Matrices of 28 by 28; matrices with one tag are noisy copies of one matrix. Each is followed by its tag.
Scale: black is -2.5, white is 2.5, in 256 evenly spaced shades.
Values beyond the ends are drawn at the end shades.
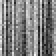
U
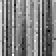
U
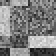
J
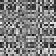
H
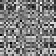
H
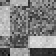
J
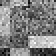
J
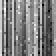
U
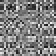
H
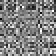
H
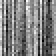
U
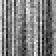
U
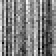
U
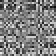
H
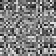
H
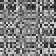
H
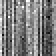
U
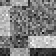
J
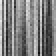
U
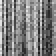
U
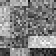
J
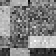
J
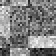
J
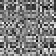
H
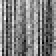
U
